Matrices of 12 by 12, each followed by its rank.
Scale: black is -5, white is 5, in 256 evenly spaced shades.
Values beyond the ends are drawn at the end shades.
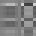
one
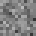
full rank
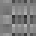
one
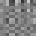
two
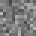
full rank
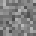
full rank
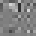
two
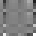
one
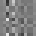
two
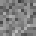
full rank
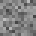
full rank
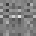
two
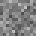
full rank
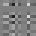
one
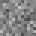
full rank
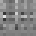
two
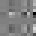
one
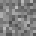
full rank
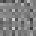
two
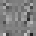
two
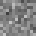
full rank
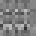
two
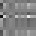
one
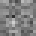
two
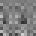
two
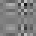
one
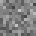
full rank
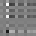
one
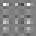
one
